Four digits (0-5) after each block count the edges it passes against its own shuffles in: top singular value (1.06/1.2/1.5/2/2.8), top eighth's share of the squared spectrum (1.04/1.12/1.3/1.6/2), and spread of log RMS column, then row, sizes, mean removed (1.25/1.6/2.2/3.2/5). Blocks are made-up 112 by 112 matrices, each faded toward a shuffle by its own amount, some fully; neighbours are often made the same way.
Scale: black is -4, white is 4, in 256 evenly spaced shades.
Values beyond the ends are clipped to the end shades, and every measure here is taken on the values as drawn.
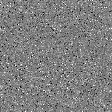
3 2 0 0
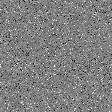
0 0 0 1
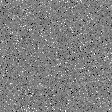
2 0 0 0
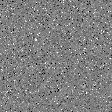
3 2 0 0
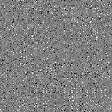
4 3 2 2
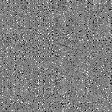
4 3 2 2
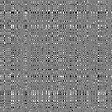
5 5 4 4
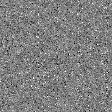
1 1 2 0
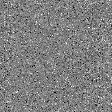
0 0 2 0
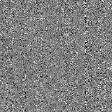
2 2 3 0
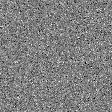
0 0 0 0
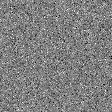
0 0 0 0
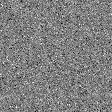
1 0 0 0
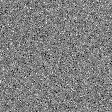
0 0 0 0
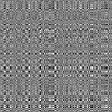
5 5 4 4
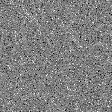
3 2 0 0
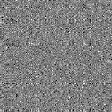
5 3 2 2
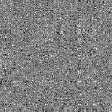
4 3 2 2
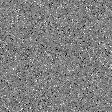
0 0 0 0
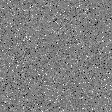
0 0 0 0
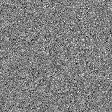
2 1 0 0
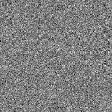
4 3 1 1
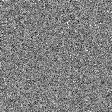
2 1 0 0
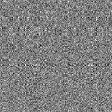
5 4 3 3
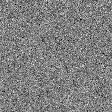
1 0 0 0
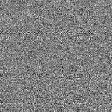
4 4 2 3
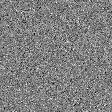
0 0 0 0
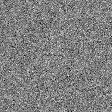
2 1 0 0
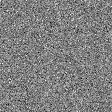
0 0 0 0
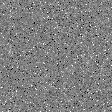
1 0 0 0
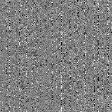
2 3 4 0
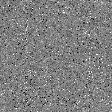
0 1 2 0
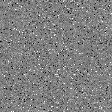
3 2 0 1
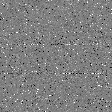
2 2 0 1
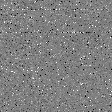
2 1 0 1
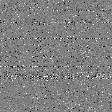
2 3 1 3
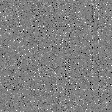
2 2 2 1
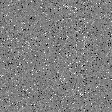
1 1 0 0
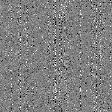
2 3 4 0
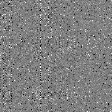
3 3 3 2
